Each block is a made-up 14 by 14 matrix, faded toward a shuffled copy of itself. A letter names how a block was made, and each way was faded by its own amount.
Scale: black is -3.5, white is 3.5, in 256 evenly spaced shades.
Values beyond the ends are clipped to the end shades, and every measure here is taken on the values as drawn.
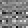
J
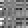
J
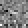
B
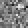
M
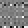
J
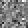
M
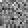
M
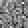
M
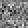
B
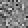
M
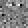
B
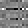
J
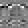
J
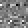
B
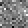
M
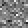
B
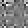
J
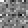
B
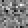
B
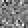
B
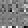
J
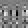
J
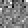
B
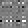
J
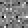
B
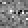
B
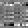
J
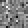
M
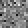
B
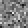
M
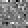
B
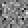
B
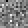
M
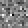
B
